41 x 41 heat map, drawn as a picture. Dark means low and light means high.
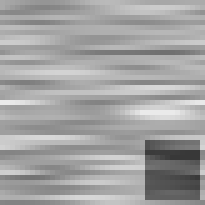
An odd patch, lower than its surroundings, sits in the bottom right. The bottom right is the ninth with the lowest average. Neither half mirrors the other.
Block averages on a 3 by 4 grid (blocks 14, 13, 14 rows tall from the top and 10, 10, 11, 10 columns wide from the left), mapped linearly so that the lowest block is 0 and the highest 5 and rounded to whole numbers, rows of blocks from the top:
4444
4455
4440
